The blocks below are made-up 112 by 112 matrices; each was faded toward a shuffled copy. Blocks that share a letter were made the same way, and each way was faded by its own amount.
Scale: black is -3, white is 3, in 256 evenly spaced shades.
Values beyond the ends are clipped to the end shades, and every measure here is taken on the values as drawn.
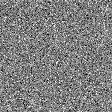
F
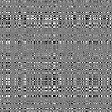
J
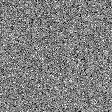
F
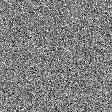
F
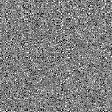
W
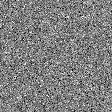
F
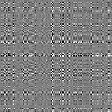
J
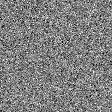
F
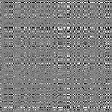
J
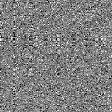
W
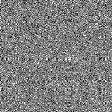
W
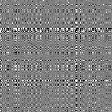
J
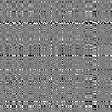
J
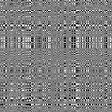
J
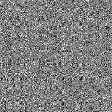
W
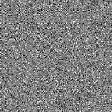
W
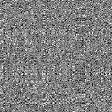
W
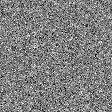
F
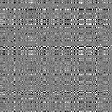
J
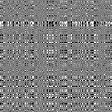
J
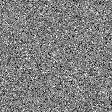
F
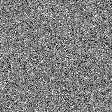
F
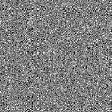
W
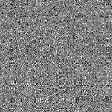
W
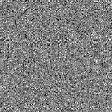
W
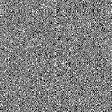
W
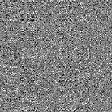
W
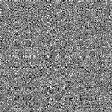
W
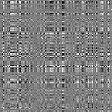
J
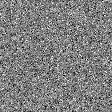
F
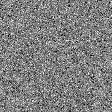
F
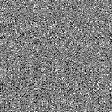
W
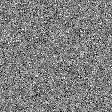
F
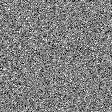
F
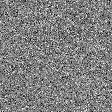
F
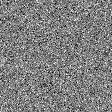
F
